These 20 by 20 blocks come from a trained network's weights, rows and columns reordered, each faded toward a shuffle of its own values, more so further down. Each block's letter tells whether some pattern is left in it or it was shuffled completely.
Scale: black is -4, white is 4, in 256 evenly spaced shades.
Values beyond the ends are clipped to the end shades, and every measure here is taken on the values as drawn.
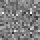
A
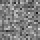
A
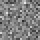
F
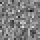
A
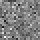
F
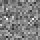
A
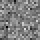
A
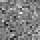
F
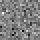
F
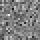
F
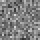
F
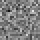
F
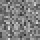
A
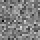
F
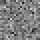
F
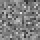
A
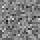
F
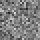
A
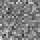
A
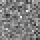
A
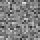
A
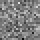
F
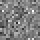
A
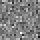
F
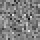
F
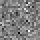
F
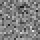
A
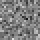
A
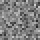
F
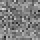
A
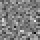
A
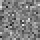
A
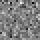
F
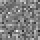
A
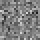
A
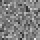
F
